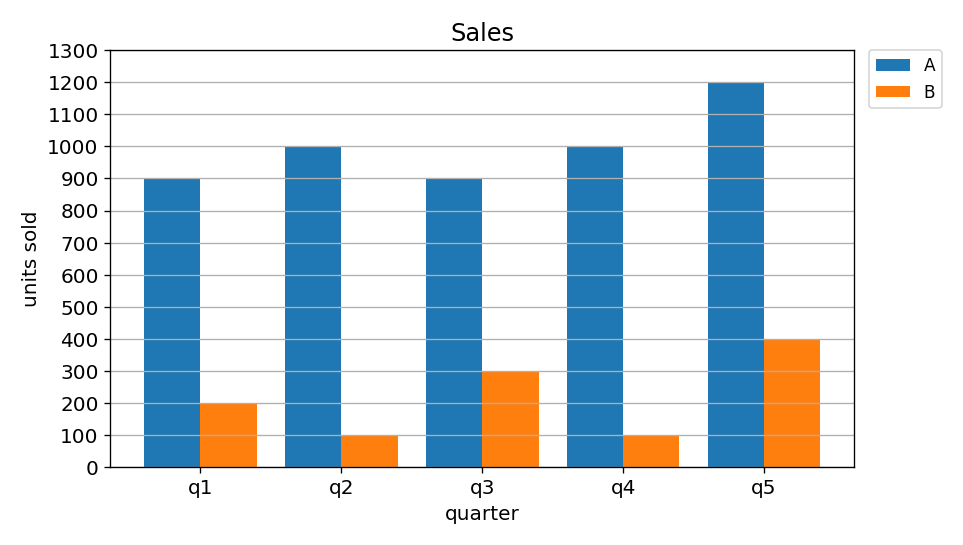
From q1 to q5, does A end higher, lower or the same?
higher
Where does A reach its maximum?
q5
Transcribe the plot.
Title: Sales
x-axis: quarter, ticks q1 q2 q3 q4 q5
y-axis: units sold, ticks 0 100 200 300 400 500 600 700 800 900 1000 1100 1200 1300
Legend: A, B
Values:
A: 900 1000 900 1000 1200
B: 200 100 300 100 400
